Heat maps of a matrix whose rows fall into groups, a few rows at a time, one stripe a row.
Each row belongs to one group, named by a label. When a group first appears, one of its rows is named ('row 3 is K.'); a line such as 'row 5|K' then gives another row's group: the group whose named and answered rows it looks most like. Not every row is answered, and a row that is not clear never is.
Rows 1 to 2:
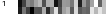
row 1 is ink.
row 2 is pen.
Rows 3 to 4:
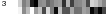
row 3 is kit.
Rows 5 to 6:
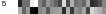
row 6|kit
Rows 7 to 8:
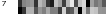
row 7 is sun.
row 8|ink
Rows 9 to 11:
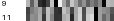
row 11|sun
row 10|sun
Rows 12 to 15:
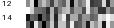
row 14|pen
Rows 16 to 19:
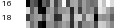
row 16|pen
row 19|kit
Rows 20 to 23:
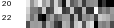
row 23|sun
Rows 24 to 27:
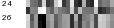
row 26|kit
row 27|kit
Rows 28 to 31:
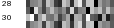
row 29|ink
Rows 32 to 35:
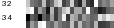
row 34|pen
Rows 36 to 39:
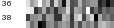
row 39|kit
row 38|sun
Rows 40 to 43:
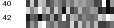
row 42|pen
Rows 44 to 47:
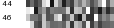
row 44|ink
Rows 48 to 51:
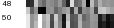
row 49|kit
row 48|ink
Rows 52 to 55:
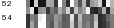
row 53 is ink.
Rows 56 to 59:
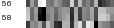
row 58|kit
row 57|kit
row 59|sun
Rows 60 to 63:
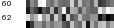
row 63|ink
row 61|pen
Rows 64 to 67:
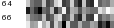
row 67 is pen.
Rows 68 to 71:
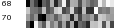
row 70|kit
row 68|pen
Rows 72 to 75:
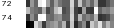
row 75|ink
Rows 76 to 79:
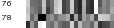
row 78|kit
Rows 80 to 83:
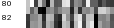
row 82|sun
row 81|kit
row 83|sun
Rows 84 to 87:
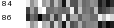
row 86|pen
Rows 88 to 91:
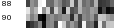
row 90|kit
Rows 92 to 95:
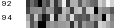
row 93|sun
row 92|pen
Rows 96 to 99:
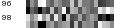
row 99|kit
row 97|pen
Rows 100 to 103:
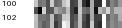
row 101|ink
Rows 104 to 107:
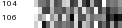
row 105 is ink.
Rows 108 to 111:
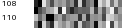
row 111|ink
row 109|ink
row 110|kit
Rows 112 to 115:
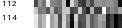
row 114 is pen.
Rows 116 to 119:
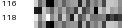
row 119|kit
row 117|ink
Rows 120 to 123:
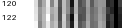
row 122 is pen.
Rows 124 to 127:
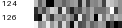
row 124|kit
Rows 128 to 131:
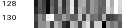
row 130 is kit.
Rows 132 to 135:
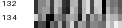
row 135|pen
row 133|sun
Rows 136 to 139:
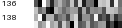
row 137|kit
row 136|ink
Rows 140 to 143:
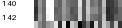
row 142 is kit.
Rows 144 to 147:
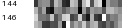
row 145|kit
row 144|sun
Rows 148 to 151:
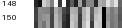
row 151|sun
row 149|sun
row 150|sun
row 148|ink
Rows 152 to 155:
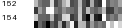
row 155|pen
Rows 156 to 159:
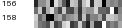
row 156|sun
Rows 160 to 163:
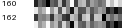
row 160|pen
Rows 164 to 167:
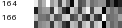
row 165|sun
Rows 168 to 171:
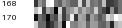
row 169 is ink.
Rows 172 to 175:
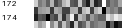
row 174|pen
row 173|sun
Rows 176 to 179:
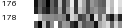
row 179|ink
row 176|pen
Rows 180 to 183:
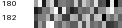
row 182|sun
